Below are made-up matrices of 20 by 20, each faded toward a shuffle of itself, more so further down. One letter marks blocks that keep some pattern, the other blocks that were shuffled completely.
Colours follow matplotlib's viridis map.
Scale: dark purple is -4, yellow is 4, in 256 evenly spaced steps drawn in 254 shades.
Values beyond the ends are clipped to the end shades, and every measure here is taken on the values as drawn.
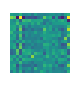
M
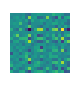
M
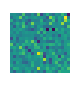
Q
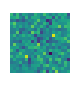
Q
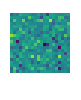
Q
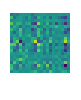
M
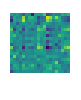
M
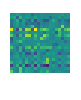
M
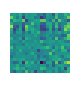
M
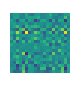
M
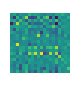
M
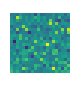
Q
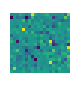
Q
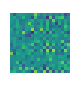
M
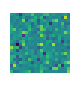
Q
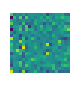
M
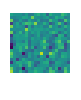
M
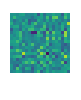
M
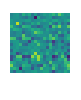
M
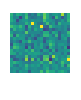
M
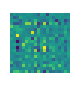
M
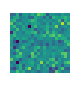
Q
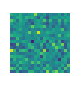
M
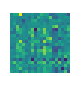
M
